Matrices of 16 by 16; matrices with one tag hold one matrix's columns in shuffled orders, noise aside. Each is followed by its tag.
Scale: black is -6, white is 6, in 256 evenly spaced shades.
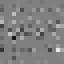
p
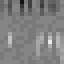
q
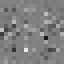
p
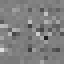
p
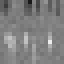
q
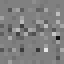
p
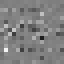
p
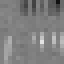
q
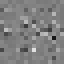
p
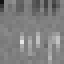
q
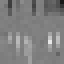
q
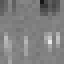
q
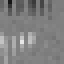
q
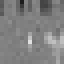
q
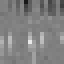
q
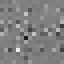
p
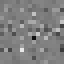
p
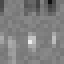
q
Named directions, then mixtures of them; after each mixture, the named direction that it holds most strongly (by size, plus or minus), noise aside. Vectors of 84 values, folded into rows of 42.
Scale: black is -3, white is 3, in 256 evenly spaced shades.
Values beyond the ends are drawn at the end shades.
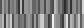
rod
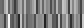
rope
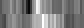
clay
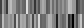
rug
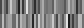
rug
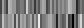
rug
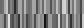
rope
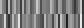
rope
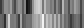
clay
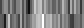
clay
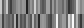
rug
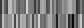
rug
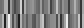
rope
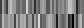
rug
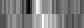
clay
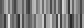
rope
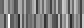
rope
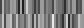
rod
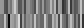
rope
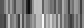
clay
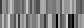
rug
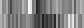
clay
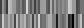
rug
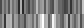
rod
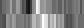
clay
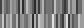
rod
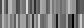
rug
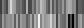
rug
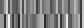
rope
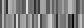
rug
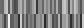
rope
